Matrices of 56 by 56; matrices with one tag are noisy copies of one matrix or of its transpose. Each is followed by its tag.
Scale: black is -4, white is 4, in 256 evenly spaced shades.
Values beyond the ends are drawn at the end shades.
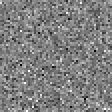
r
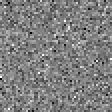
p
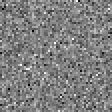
p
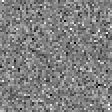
r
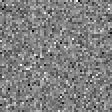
p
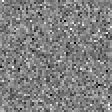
r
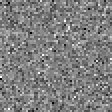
p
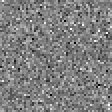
r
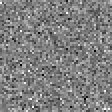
r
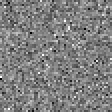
p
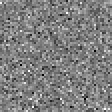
r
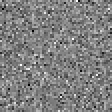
p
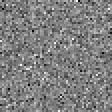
p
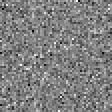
p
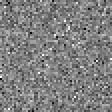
p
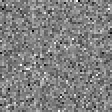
p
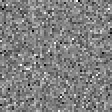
p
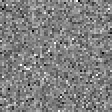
p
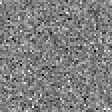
r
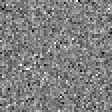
p
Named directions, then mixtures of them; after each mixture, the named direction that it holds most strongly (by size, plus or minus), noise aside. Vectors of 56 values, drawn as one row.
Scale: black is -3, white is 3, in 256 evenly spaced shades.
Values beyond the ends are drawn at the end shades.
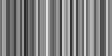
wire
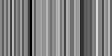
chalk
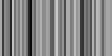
chalk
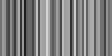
wire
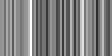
chalk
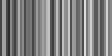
wire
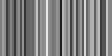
wire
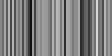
chalk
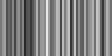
wire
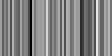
chalk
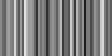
wire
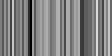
chalk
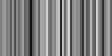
chalk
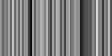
chalk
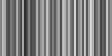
wire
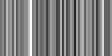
chalk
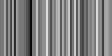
chalk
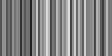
wire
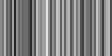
chalk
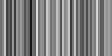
chalk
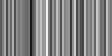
wire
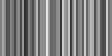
wire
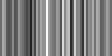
wire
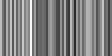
chalk
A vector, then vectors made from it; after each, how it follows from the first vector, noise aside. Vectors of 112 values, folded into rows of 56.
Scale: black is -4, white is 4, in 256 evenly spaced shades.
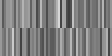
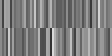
reversed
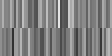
sign-scrambled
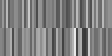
wrapped around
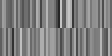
negated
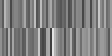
reversed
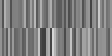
reversed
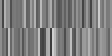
reversed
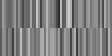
negated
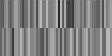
sign-scrambled
